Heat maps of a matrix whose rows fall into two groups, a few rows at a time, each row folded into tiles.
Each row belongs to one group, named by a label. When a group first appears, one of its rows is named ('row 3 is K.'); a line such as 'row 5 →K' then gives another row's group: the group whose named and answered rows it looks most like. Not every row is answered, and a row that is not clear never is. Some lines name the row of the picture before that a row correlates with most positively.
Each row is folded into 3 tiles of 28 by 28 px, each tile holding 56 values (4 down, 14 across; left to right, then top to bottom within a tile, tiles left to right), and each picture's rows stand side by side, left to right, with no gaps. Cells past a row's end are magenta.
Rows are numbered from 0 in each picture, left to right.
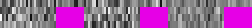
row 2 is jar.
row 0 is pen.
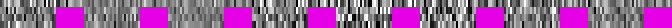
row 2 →pen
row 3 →pen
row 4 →pen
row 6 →jar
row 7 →pen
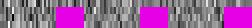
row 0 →pen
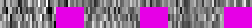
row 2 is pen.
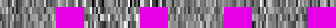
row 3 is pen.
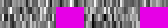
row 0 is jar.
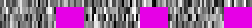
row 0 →jar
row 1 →jar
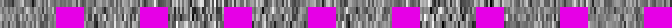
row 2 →pen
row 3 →jar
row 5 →jar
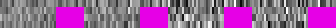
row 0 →pen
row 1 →pen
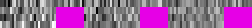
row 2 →jar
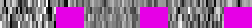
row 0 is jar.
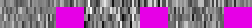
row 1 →jar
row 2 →pen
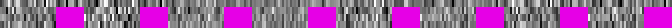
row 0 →pen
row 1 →pen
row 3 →jar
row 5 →pen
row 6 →pen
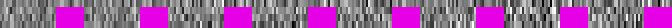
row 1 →jar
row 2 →pen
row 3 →pen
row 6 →jar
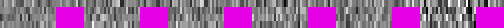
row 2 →pen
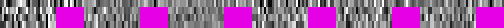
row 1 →jar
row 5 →jar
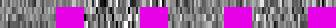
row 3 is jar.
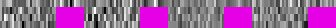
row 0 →jar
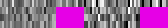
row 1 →pen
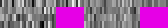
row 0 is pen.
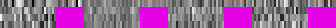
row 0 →pen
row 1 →jar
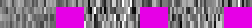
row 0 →pen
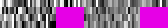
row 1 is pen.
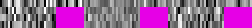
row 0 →pen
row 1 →jar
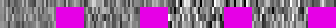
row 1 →pen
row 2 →pen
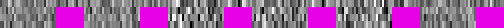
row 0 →pen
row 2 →jar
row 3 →jar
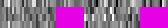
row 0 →pen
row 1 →pen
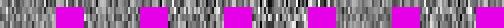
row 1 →pen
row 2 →jar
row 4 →pen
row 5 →jar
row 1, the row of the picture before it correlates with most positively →1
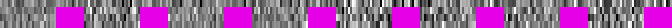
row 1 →jar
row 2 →pen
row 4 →pen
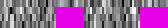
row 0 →jar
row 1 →jar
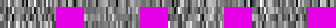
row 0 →pen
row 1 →pen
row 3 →pen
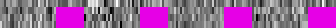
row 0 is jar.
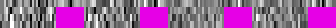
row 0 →jar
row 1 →jar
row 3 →jar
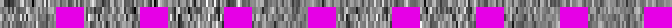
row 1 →jar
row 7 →jar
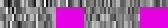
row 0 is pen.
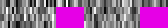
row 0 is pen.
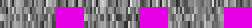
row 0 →pen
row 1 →pen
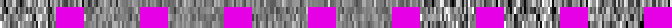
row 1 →pen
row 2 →pen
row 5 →pen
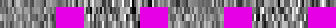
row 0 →pen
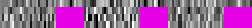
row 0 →jar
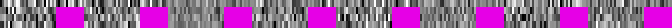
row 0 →pen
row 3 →jar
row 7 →pen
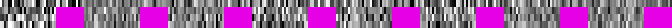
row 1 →jar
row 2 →jar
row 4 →pen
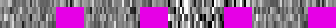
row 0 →jar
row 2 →pen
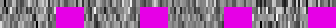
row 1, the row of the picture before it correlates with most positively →1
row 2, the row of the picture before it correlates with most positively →1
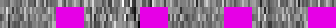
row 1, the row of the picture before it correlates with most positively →2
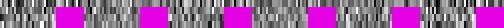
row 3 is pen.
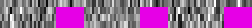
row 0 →jar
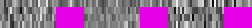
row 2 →pen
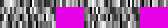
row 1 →pen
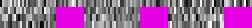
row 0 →pen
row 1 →pen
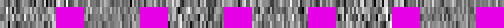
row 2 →jar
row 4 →jar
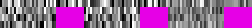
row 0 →pen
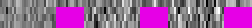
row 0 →pen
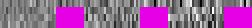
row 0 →pen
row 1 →jar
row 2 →pen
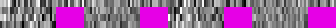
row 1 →pen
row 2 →pen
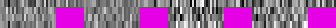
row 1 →jar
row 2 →pen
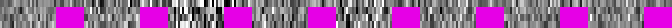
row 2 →pen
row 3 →jar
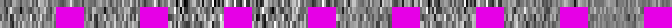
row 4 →pen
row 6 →jar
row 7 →jar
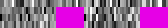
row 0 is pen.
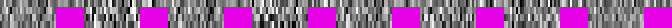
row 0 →jar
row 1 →jar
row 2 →jar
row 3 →pen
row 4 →jar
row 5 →jar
